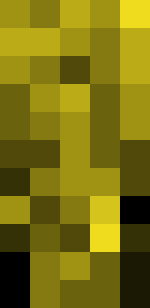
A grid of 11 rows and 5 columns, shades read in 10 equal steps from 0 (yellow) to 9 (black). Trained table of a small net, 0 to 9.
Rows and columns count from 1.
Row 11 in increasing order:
4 5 5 8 9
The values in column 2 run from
2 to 6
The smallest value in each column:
2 2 2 0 0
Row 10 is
9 4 3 5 8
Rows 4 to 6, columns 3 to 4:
2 5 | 3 5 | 3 5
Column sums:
59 46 40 40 54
